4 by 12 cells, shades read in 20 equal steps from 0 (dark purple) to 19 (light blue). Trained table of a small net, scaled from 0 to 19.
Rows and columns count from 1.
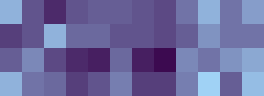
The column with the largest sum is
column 10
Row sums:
112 107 92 123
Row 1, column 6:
8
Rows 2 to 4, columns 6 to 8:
7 7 6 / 9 2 0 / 11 5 5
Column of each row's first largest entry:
1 3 12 10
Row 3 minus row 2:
3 5 -10 -6 -7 2 -5 -6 4 -3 3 5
